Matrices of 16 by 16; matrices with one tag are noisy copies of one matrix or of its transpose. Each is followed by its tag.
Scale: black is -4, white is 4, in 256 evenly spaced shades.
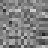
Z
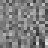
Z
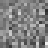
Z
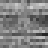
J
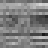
J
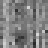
J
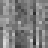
J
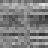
J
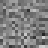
Z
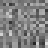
Z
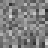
Z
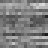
J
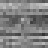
J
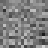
Z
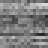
J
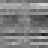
J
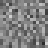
Z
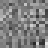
Z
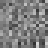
Z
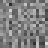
Z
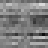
J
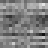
J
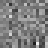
Z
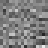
Z
